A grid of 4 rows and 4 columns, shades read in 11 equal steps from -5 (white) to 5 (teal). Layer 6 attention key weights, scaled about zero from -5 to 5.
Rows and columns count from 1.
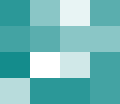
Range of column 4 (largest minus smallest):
3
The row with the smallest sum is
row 3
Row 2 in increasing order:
0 0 2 3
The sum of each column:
10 1 -3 8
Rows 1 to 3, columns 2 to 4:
0 -4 2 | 2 0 0 | -5 -3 3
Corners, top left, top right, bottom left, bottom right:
4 2 -2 3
